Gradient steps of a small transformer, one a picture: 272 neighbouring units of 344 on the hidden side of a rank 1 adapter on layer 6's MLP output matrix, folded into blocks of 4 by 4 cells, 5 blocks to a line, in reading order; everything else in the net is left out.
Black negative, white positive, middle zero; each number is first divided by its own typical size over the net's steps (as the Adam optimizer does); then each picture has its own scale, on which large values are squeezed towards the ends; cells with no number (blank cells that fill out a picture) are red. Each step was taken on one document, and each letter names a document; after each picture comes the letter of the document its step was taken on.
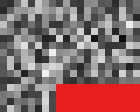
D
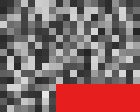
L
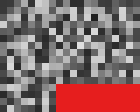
L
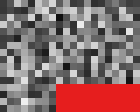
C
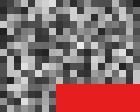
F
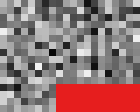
C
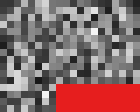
L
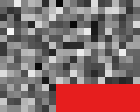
C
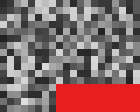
F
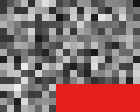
L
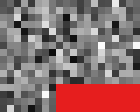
D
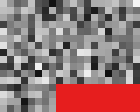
C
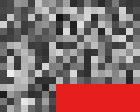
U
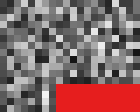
D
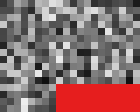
C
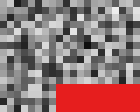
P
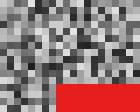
P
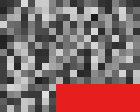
L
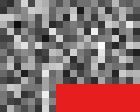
D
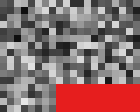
P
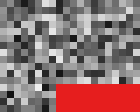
P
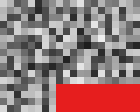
P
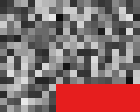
U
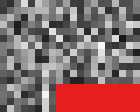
D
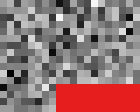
C
